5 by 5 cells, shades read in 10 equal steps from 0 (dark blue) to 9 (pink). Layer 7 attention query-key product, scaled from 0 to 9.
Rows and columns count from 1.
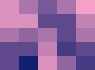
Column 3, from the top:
4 3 6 7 8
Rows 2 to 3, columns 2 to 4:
8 3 3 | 5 6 3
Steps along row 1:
down down up up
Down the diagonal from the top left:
8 8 6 2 2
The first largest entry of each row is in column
5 1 1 3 3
